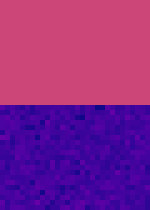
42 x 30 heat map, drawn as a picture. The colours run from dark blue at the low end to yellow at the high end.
It is made of 2 by 1 panels. Panel 1,1: middling, flat. Panel 2,1: very low, fine-grained, faint in contrast.
